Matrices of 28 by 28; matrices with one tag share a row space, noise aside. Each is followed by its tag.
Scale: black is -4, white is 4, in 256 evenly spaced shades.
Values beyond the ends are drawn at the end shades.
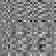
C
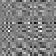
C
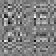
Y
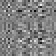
C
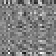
C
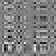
Y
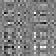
Y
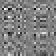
Y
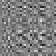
C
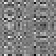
Y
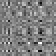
C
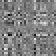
Y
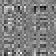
Y
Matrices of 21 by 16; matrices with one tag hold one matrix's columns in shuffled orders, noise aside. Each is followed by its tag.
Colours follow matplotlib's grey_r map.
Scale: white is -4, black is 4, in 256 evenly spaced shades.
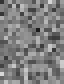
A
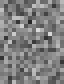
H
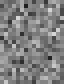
H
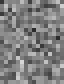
A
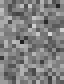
H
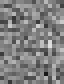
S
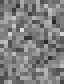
H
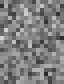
H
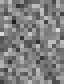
H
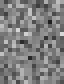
H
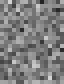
A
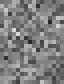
H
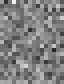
A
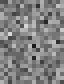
H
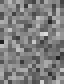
H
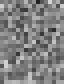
A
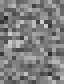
S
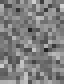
A
